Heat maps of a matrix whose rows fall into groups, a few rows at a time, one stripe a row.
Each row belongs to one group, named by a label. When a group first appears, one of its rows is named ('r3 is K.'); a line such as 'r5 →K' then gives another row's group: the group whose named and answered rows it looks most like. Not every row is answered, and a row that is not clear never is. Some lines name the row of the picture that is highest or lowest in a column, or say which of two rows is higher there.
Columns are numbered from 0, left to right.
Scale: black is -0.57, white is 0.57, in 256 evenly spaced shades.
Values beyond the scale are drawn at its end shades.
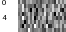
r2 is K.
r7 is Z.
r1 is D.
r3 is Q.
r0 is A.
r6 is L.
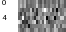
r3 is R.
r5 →L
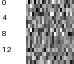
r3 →D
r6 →A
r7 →D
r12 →R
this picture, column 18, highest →8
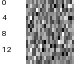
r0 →A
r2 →Z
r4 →K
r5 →L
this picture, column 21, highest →1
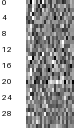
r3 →D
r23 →L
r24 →K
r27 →R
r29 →Z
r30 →Z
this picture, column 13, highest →15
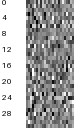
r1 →L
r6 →L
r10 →K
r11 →L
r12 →L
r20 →D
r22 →L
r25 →D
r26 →A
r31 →R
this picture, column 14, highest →6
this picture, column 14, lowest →23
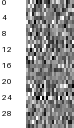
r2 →D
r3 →K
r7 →K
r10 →A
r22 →L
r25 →A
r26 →K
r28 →R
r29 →Z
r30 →A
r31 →R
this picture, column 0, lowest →14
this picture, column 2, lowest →12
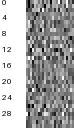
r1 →R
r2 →Z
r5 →L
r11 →D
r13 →Q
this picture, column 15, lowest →12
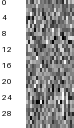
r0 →A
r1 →Z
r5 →L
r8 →Q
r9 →D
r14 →Z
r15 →K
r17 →Z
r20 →Q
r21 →L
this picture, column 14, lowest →9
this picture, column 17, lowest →25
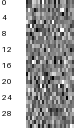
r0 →Z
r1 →Z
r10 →D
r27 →A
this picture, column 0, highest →5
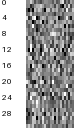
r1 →Q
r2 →R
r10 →D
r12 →D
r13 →D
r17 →Q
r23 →K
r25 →Z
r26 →Z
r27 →Z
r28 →R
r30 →Z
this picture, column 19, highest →23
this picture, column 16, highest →17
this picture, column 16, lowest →4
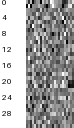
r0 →D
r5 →A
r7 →R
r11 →A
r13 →K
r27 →R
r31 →L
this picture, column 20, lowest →10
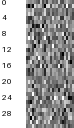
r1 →R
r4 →Q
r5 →R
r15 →K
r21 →A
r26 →K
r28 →D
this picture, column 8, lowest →6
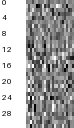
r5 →Q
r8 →L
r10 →R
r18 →K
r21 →D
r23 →R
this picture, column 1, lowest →11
